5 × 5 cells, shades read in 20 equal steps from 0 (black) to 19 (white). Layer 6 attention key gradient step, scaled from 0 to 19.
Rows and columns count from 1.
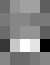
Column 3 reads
12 10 11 19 8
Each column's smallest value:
4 8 8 9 0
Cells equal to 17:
1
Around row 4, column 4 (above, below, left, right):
11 9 19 0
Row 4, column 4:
17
